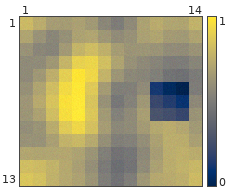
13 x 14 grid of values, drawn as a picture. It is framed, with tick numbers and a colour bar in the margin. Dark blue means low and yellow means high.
Roughest part: middle right. Ninth with the highest average: middle left. Ninth with the lowest average: middle right. Odd patch: lower, in the middle right.
